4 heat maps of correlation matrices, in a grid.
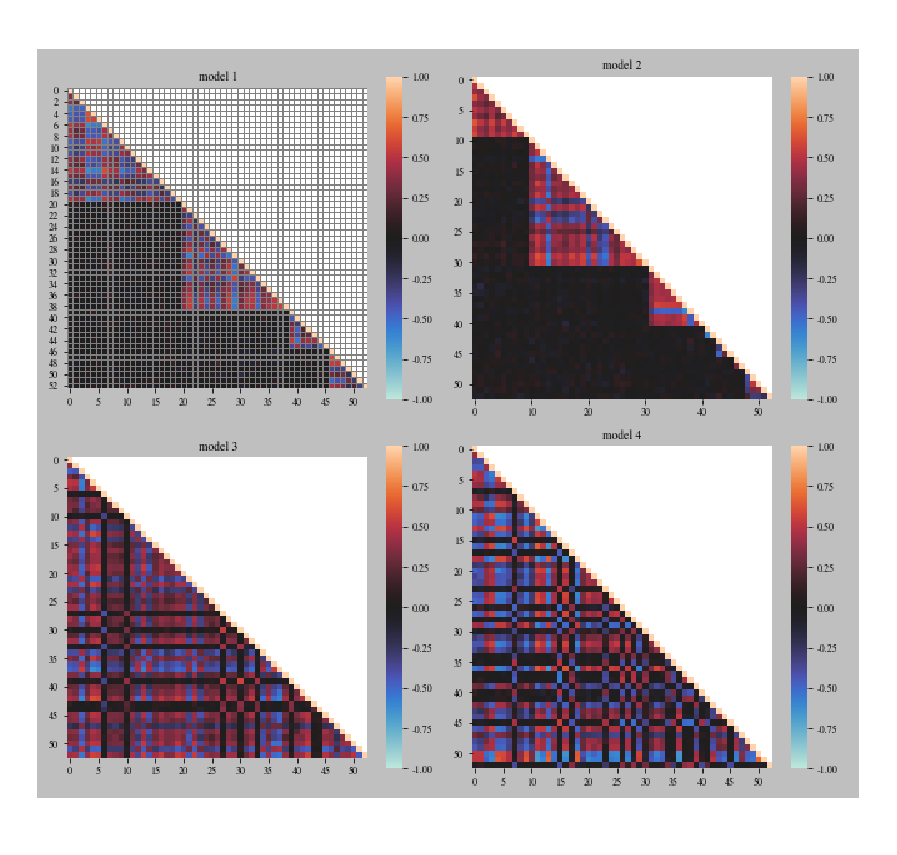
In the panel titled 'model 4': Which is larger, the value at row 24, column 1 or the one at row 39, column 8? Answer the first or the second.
the second
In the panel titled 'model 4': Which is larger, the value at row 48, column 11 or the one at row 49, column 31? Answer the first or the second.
the first
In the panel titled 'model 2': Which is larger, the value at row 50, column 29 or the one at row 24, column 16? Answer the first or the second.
the second
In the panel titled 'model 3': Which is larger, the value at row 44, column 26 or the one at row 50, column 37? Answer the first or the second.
the first
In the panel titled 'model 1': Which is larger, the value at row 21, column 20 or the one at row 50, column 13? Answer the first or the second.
the first
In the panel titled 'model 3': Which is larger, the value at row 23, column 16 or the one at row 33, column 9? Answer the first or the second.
the second
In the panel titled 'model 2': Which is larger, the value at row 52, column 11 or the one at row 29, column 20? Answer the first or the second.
the first
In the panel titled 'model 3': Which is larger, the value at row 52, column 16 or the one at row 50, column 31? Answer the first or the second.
the first
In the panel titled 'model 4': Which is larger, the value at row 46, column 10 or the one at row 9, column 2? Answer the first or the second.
the first
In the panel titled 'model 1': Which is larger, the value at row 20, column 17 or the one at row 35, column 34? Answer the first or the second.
the second
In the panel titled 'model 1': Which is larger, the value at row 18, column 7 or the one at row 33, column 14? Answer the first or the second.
the second
